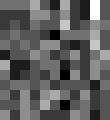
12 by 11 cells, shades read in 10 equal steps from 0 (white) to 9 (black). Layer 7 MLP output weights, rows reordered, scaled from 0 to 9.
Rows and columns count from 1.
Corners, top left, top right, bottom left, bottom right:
5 6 4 6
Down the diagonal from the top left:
5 7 7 6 4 7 8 4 6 7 6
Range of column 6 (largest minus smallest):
6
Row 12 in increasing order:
4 4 4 5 5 6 7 7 7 7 8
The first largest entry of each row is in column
6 9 1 6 8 1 2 7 10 2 7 10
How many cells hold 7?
27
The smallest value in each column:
3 5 4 3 3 3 2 4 4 0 3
